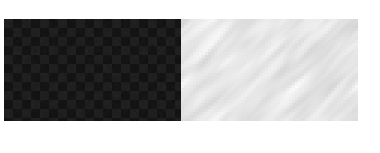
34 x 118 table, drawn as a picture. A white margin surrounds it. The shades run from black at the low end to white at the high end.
The table splits into one row of 2 panels. Panel 1,1: very low, checkered, faint in contrast. Panel 1,2: very high, slanting up to the right, faint in contrast.
